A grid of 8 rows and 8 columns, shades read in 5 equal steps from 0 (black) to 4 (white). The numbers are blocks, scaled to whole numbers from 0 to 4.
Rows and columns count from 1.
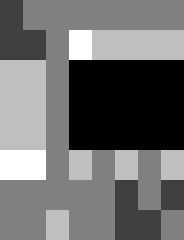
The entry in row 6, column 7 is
2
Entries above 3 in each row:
0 1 0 0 0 2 0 0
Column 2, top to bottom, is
2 1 3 3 3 4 2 2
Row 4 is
3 3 2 0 0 0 0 0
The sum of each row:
15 20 8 8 8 23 14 15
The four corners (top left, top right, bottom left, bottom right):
1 2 2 2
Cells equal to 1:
7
